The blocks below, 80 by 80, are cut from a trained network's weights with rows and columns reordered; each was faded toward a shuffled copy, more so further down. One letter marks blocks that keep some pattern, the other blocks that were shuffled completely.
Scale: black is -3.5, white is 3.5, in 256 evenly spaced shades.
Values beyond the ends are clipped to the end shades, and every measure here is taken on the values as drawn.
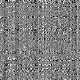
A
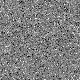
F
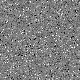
F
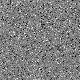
F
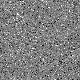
F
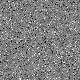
F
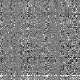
A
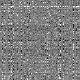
A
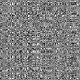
A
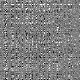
A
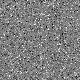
F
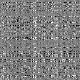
A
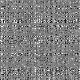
A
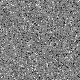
F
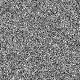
F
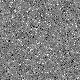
F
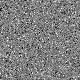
F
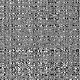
A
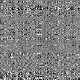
A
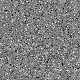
F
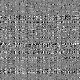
A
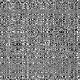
A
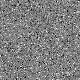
F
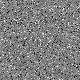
F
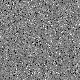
F
